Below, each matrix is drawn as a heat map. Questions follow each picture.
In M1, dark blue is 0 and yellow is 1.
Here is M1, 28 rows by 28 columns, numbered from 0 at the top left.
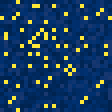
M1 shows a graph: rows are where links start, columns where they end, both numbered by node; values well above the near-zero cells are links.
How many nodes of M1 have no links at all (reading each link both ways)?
4
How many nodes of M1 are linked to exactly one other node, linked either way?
7
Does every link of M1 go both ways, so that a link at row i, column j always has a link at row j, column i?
yes
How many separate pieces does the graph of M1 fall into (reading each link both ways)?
6
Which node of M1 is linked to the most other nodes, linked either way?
node 11
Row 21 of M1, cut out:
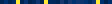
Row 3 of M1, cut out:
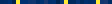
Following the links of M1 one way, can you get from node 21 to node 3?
yes
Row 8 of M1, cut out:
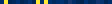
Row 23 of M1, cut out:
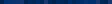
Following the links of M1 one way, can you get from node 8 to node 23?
no
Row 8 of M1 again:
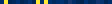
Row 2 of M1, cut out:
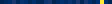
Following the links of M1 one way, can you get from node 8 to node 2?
yes
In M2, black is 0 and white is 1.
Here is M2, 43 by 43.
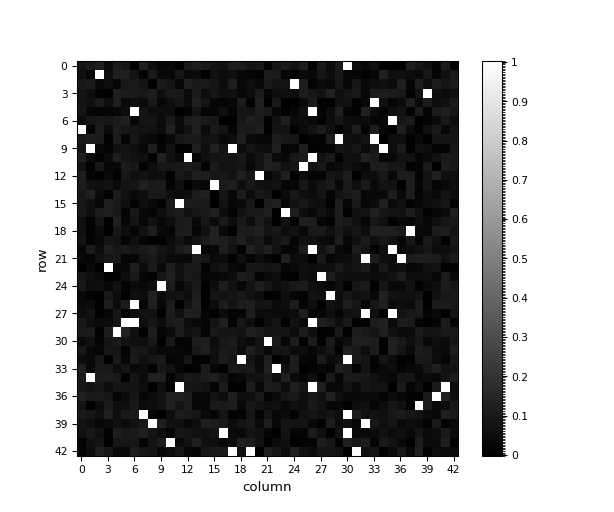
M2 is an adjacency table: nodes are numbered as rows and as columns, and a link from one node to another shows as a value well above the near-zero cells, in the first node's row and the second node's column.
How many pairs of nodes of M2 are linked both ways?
0
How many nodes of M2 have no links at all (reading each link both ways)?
1
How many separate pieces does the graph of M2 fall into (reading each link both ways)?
3
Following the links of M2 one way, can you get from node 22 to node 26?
yes
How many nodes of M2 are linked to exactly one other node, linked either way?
2
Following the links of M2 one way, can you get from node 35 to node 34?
no
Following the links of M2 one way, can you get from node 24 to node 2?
yes
